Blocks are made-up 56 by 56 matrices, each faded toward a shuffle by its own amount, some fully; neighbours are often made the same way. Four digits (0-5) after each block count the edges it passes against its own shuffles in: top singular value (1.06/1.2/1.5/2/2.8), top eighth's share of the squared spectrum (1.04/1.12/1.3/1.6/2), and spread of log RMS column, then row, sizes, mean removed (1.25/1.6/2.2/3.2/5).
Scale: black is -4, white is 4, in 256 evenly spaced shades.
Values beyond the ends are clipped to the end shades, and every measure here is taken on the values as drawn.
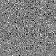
3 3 1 1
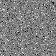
0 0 0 0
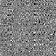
4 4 2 2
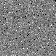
1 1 0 0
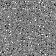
1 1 0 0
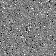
0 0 0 0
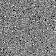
2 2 0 1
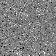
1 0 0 0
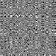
4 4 2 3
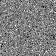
0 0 0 0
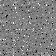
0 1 0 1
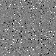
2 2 1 1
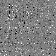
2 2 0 1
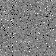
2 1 1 1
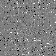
2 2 1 1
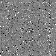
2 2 1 1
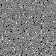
1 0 0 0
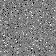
0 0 0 0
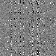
2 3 3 2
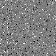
1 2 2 0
